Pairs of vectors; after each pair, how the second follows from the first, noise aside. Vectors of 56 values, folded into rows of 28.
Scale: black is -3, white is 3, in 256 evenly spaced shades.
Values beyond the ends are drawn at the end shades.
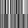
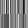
sign-scrambled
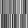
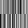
sign-scrambled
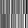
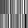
wrapped around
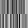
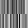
copied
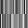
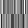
negated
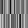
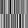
copied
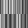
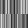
wrapped around
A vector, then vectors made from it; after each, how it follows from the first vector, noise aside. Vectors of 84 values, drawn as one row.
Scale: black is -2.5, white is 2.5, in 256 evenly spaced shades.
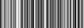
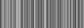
shrunk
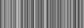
shrunk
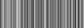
shrunk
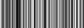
negated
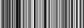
negated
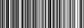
wrapped around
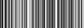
wrapped around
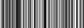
negated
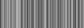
shrunk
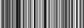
negated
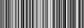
wrapped around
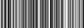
reversed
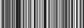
negated
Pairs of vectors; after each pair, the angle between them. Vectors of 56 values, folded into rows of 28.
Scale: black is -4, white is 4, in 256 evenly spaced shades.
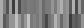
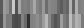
nearly opposite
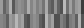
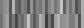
nearly opposite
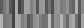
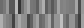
nearly parallel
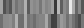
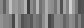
partly aligned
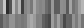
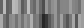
partly aligned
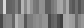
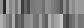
nearly opposite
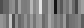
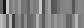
partly aligned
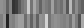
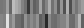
nearly opposite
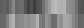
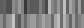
partly aligned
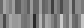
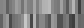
partly opposed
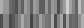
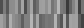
nearly opposite
